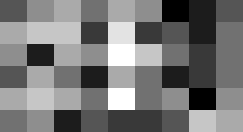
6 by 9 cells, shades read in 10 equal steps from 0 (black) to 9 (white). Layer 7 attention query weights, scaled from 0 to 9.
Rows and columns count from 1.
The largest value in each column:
6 7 7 5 9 7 5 7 6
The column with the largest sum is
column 5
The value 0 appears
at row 1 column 7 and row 5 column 8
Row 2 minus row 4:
3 1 3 1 2 -2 2 -1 0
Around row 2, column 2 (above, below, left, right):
5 1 6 7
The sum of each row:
33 40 43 31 46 33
